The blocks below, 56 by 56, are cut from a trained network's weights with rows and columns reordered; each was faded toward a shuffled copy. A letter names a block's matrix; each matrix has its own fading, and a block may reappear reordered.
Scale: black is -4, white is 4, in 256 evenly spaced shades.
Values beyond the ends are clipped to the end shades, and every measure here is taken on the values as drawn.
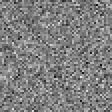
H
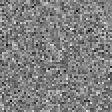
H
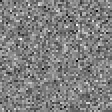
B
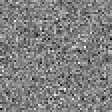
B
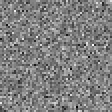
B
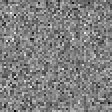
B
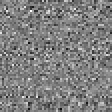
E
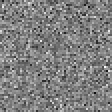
H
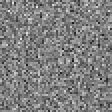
H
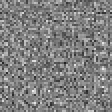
E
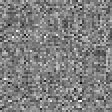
E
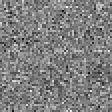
H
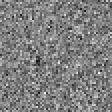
H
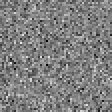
H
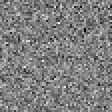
B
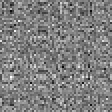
E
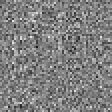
E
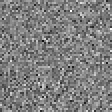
H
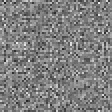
E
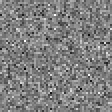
B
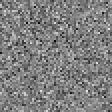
H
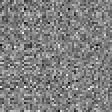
E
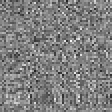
E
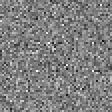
B
